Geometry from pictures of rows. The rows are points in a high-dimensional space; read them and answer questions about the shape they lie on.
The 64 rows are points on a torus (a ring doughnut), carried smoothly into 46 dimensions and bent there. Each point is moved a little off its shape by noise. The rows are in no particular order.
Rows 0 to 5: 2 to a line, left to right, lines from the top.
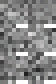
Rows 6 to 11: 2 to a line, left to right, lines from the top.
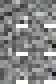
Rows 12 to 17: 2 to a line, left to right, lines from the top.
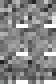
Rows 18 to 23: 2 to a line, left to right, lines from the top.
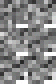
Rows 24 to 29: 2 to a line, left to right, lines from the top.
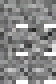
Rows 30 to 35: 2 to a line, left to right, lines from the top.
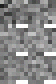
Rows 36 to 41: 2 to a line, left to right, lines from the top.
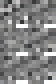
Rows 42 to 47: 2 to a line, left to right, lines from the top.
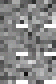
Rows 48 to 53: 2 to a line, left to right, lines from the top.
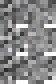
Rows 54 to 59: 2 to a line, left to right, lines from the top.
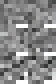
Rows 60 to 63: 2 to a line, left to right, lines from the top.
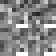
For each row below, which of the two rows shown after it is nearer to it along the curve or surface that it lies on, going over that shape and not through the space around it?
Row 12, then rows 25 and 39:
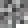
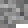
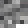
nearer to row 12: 39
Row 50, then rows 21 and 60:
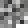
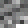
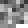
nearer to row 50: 60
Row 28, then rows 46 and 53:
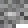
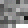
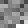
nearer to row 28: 46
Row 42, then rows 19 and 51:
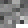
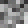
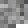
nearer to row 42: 51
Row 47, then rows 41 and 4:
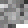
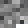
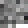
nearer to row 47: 41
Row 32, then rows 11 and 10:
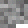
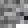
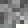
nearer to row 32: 10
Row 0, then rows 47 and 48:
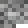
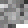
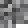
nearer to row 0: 47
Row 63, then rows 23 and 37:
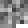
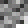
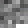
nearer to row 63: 37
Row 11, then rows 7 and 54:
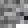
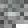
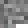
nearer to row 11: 7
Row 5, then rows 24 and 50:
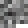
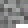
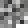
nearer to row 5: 24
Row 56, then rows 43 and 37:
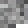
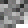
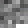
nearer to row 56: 43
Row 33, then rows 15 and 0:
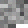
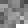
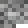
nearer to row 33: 15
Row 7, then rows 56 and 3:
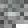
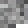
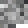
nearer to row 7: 3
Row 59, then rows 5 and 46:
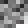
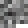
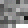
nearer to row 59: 5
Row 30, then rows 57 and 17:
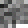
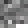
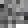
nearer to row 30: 17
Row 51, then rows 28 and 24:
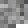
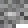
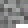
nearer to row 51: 24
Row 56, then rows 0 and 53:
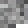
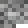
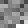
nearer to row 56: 53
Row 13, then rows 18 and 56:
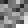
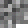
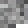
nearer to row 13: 56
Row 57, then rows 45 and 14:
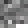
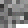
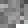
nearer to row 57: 45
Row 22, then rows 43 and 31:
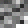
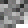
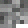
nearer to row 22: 43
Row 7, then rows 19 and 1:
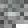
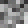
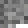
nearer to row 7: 1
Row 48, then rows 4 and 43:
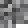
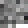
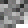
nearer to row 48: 4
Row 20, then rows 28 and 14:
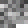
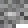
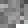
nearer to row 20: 28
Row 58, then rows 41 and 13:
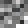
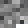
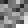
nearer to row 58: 13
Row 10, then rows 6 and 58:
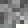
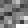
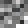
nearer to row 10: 6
